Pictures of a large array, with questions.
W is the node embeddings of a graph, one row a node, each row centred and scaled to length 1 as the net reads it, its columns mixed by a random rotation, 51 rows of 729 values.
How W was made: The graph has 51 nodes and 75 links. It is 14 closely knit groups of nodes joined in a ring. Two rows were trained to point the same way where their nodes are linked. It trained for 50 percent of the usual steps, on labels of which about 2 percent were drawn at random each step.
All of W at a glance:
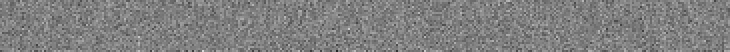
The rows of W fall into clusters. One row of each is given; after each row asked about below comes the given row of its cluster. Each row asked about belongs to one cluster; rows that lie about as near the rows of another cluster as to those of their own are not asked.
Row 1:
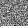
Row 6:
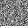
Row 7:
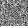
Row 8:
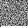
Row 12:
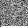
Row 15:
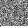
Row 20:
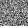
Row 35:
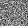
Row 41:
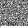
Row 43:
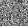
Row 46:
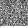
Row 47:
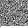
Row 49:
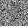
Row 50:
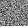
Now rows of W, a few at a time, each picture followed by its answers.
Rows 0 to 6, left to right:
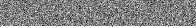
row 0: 35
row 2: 6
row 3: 15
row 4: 15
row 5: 46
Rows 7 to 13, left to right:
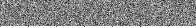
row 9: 43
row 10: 15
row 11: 41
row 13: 46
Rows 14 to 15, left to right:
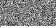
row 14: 41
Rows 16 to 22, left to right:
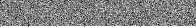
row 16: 49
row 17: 12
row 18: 35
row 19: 12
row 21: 47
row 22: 20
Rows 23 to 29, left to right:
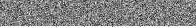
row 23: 49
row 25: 7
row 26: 41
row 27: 12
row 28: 6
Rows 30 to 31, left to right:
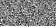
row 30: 20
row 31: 8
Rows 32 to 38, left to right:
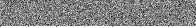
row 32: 46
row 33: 8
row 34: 1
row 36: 43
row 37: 50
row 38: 46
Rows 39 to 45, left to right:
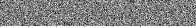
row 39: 49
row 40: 47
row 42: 49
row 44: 8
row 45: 50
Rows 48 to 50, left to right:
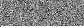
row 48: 35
